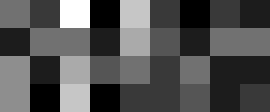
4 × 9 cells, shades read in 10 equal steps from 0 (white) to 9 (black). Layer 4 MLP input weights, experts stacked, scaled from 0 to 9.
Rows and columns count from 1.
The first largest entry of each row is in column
4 1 2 2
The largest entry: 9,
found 4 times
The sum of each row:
54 53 54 59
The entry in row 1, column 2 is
7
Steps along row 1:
up down up down up up down up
